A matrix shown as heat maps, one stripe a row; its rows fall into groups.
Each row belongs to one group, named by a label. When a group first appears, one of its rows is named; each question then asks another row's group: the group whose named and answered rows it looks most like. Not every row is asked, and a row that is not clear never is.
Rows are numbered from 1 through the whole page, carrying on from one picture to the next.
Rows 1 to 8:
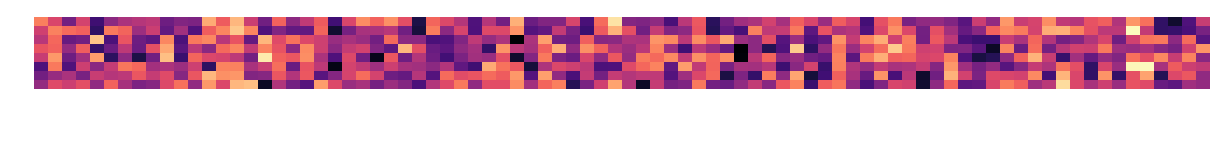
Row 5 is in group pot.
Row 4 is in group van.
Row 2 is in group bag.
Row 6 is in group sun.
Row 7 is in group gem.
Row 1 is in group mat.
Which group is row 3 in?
pot
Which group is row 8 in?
bag
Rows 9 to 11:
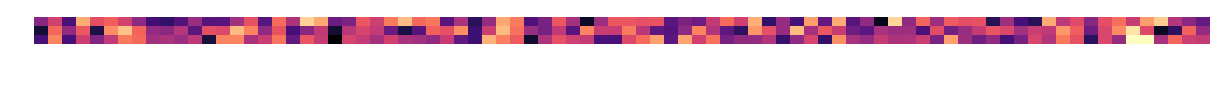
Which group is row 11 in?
sun
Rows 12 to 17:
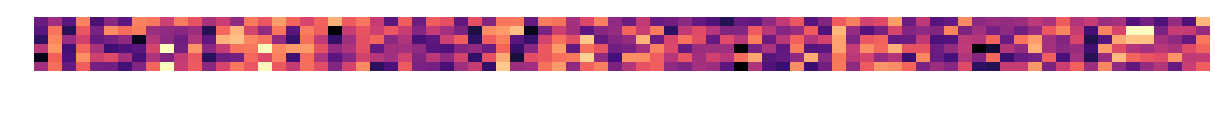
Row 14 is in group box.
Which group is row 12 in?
van
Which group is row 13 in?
sun
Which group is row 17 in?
van
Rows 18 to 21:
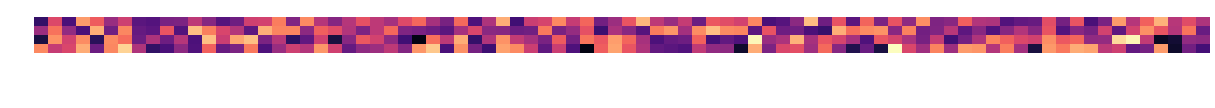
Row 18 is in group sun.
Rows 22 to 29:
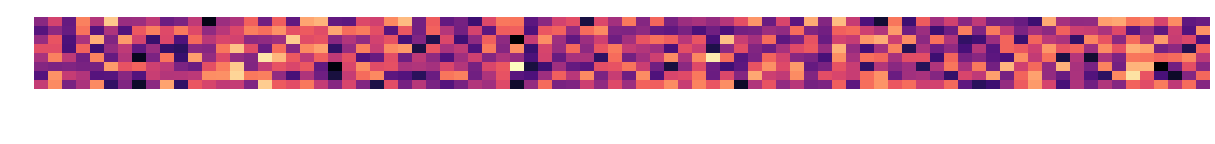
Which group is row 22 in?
sun
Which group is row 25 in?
mat
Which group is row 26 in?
pot
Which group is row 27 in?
gem
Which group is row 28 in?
box
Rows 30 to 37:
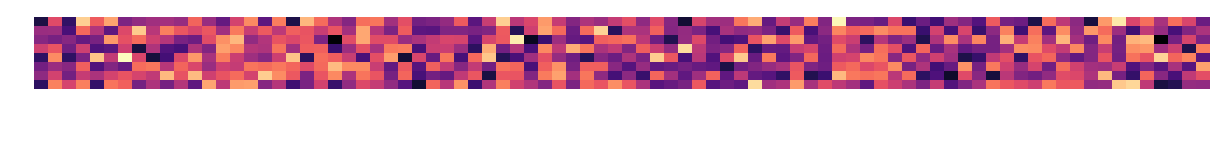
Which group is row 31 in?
van
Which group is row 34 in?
pot
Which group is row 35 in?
van
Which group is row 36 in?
van
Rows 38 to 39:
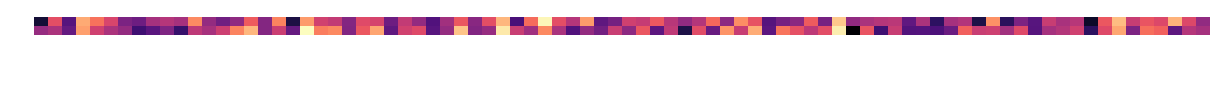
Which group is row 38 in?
sun
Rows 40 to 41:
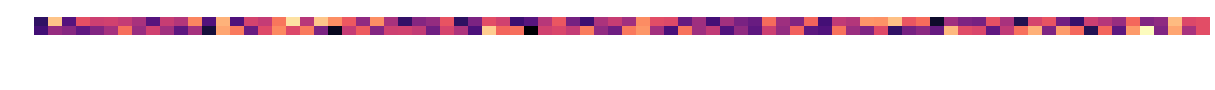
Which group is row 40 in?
pot
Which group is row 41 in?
gem
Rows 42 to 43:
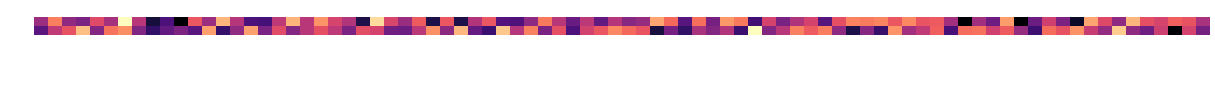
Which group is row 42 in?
pot
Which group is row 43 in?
bag
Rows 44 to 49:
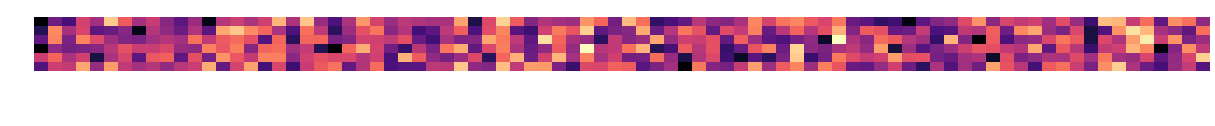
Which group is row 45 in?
box
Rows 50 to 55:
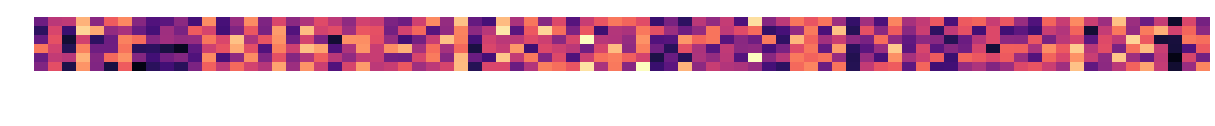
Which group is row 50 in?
bag
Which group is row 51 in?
sun
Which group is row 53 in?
mat
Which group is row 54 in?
bag
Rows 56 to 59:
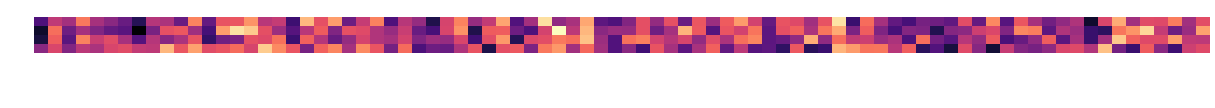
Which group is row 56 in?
box
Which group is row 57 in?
box
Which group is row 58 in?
sun
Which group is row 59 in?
van
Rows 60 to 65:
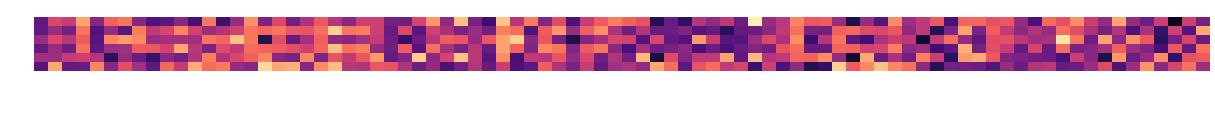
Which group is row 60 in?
bag
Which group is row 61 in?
van
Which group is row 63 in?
van
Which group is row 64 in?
box
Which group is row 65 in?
pot
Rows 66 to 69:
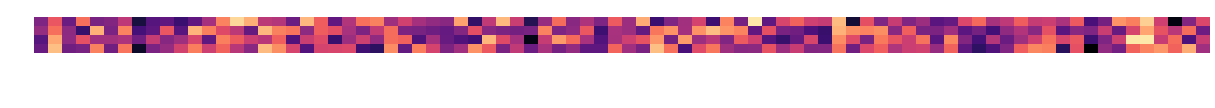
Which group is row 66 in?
box
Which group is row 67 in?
pot
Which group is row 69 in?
pot
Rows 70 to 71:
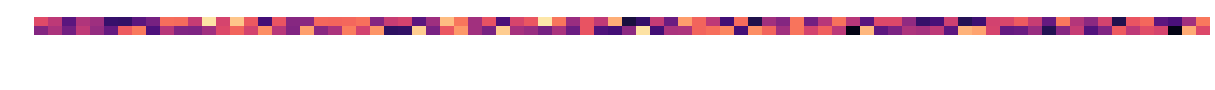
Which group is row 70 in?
mat
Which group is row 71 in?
box
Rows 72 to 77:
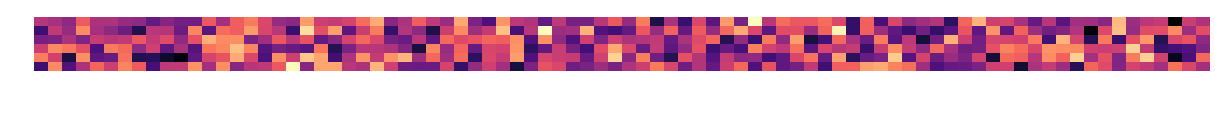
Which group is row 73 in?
box
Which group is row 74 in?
gem
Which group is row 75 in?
bag
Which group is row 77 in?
pot
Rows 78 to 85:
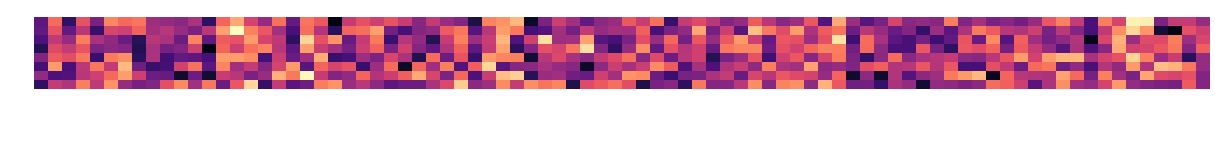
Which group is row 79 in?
box
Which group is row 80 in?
box
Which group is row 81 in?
box
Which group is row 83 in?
pot
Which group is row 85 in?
bag
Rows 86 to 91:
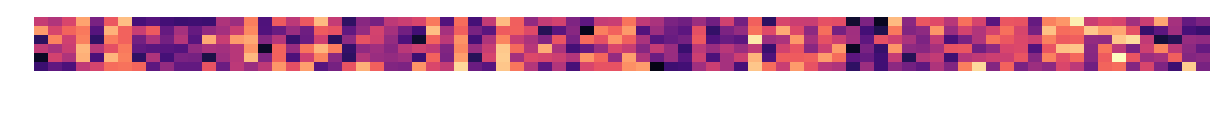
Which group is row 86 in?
bag
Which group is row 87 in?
bag
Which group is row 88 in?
bag
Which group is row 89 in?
bag
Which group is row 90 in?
bag
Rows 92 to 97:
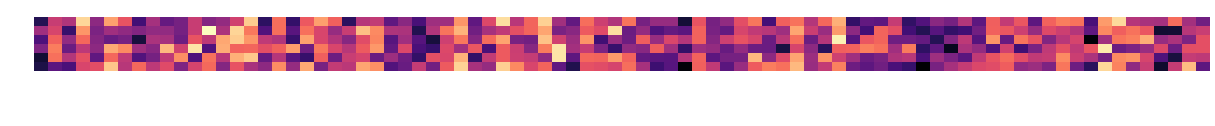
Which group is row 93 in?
mat
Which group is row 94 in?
box
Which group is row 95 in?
van
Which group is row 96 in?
bag
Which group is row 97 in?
gem
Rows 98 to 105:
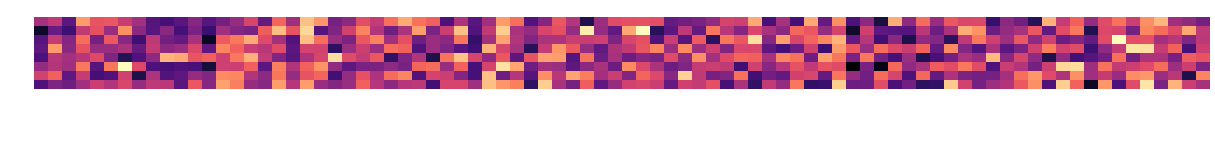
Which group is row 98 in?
sun
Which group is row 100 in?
box
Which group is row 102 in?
box
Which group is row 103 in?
bag
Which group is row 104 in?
mat
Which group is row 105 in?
gem
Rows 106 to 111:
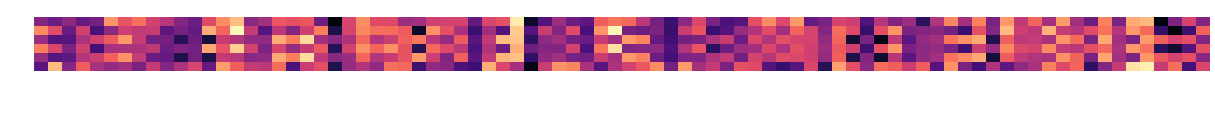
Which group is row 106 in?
gem
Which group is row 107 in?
mat
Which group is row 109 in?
mat
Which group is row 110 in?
gem
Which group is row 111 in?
sun
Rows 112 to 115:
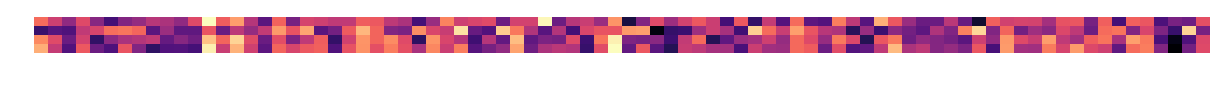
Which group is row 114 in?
mat
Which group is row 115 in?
mat
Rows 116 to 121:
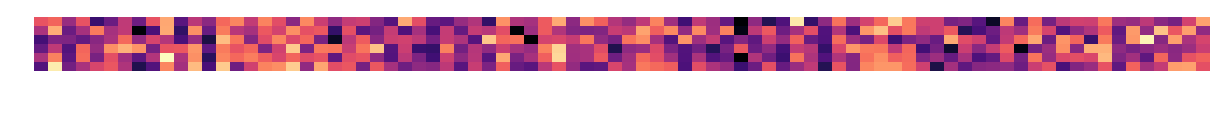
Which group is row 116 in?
van
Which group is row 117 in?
pot
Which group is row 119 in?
van
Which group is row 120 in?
van
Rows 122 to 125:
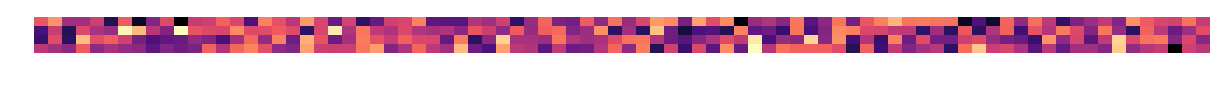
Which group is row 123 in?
van
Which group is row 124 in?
sun
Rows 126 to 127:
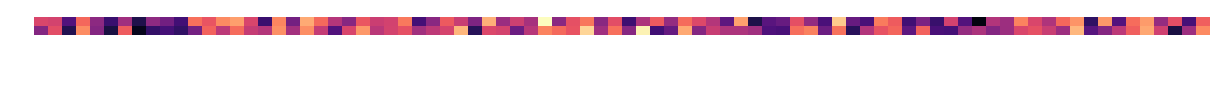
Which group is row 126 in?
mat
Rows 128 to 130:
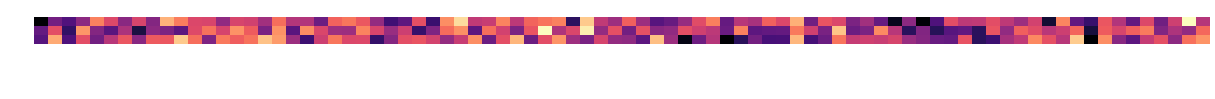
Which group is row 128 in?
gem
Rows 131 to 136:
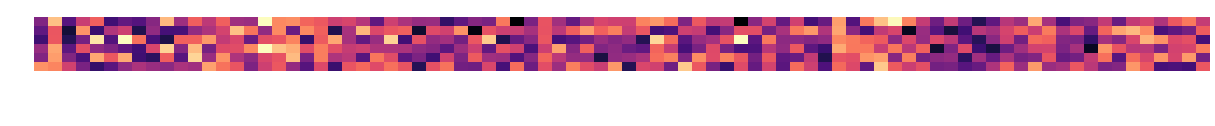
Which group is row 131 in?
pot
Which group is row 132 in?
mat
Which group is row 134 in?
van
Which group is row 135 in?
pot
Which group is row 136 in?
mat
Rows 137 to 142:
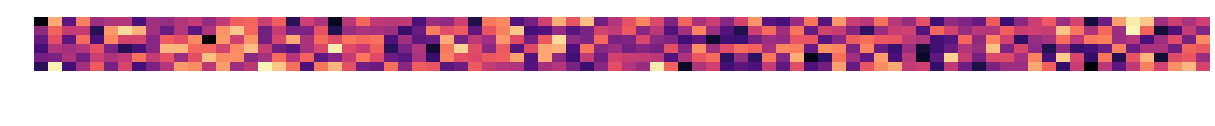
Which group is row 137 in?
sun
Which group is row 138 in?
bag
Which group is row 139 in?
van
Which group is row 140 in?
box
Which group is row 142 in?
pot
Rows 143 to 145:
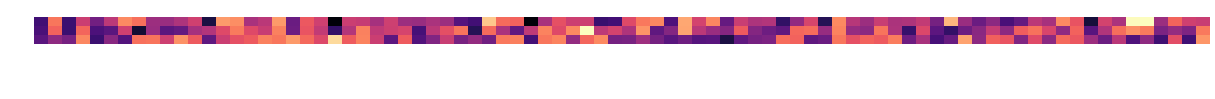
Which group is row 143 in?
sun
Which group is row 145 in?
van
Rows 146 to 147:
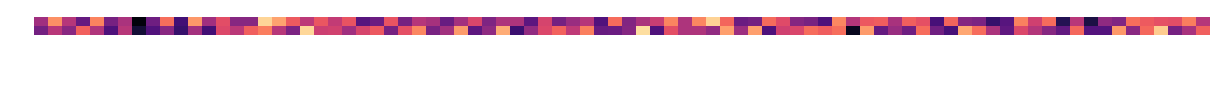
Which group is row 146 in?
pot
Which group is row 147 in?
box
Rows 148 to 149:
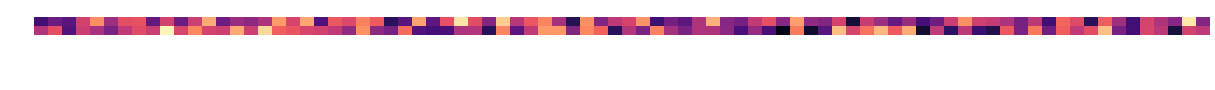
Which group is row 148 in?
gem
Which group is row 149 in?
van
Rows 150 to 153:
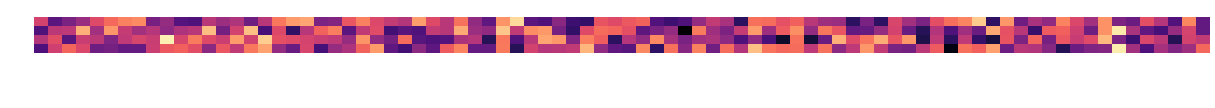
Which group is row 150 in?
gem
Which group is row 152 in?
van
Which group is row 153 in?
box
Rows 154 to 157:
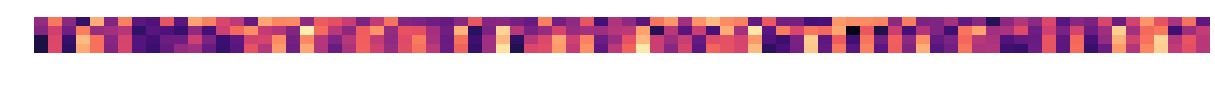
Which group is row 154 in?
pot
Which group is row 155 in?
box
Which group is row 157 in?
sun
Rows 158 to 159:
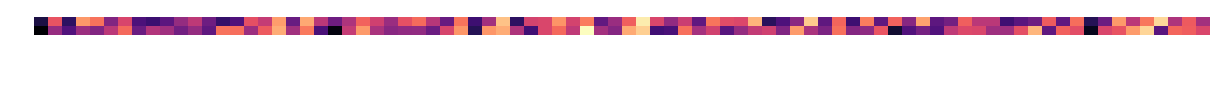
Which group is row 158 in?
sun
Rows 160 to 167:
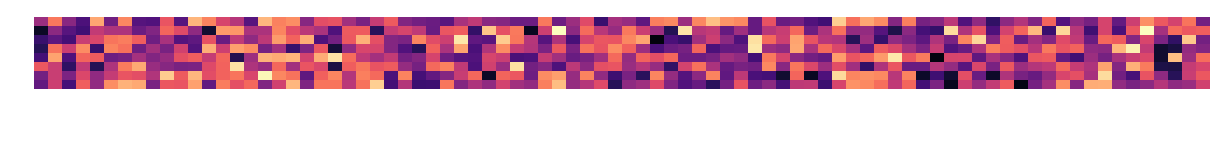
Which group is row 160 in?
pot
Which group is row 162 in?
gem
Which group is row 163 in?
bag
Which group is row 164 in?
pot
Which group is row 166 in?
van
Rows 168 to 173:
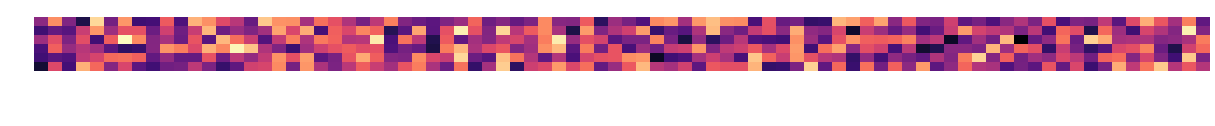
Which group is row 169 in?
gem
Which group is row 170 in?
van
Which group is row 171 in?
box
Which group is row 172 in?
gem
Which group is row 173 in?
sun
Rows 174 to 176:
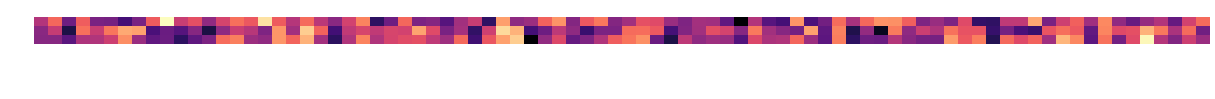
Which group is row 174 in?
van
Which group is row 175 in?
sun
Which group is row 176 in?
gem
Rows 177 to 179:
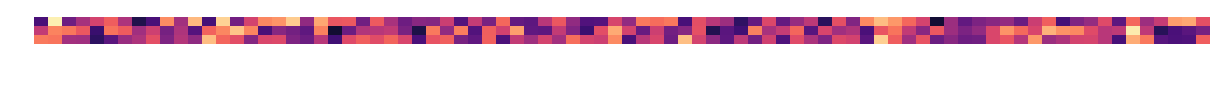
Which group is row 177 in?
pot
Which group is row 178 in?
bag
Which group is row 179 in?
mat
